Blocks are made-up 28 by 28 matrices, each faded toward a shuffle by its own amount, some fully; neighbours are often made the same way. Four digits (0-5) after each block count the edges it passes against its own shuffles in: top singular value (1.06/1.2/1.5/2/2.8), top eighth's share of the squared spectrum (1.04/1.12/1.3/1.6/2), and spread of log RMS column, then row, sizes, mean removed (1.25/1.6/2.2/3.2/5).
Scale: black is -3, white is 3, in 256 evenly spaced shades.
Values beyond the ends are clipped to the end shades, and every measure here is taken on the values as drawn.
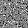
0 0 0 0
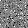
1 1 0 0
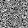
1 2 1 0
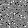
0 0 0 0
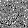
0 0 0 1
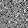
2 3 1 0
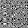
3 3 1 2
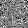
1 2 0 0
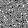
1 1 0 0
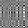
4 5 3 3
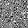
2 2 0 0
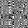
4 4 2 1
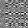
4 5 3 3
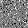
2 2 0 0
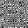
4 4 2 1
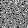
1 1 0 0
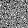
0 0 1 0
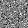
0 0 0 0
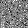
0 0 0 0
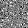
2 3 1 0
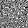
1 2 0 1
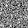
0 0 0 1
